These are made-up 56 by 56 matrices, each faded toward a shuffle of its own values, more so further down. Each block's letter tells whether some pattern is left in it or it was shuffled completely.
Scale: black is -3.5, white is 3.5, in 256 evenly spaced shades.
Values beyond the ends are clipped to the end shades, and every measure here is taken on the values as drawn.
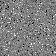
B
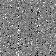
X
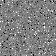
B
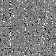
X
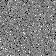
B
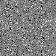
X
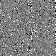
X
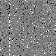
X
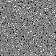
B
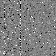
X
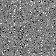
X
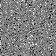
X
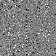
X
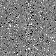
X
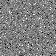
B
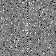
X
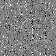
X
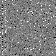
X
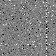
X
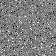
B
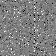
X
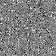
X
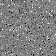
B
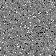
B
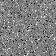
B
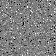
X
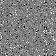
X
